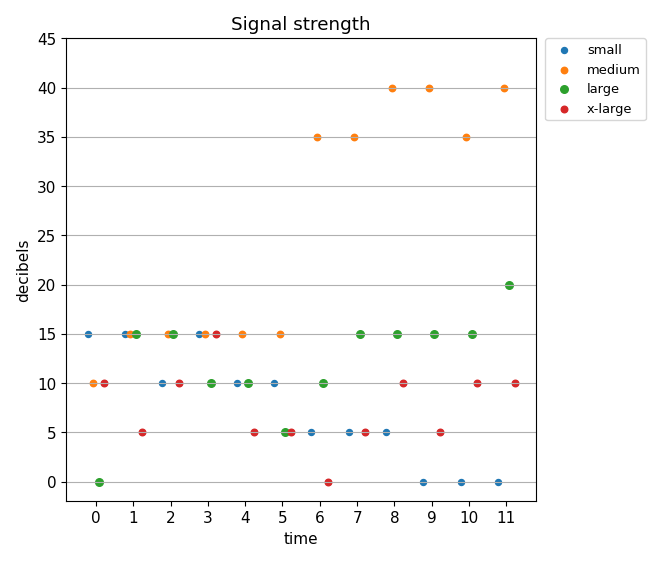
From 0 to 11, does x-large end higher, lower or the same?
the same
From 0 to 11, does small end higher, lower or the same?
lower
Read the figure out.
Title: Signal strength
x-axis: time, ticks 0 1 2 3 4 5 6 7 8 9 10 11
y-axis: decibels, ticks 0 5 10 15 20 25 30 35 40 45
Legend: small, medium, large, x-large
Values:
small: 15 15 10 15 10 10 5 5 5 0 0 0
medium: 10 15 15 15 15 15 35 35 40 40 35 40
large: 0 15 15 10 10 5 10 15 15 15 15 20
x-large: 10 5 10 15 5 5 0 5 10 5 10 10
